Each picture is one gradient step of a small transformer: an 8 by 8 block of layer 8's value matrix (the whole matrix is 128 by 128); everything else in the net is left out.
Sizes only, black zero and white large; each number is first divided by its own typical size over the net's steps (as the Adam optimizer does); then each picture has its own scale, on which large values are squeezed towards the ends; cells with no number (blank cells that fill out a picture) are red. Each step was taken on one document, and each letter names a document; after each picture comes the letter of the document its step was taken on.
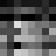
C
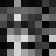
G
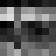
G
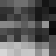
C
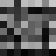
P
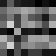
G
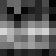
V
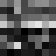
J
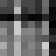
C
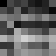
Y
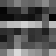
J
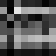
G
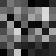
G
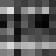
V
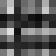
V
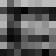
P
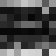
J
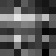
C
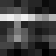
J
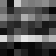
Y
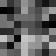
C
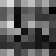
V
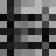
P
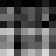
V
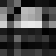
Y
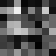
J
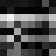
J
